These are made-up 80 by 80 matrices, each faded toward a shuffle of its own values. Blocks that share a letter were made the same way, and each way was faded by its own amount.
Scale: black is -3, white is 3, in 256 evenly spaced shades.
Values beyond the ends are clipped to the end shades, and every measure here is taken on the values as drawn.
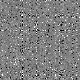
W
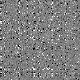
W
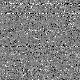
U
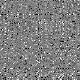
W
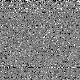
U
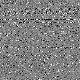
U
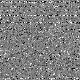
U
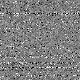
U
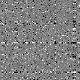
W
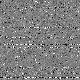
U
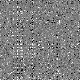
W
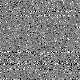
U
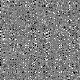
W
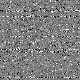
U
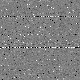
U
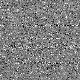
U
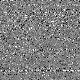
U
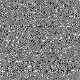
U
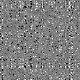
W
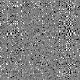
W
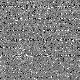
U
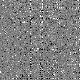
W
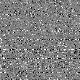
U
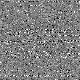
U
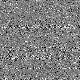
U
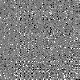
W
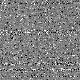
U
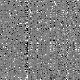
W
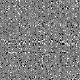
W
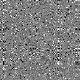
W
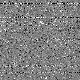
U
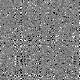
W
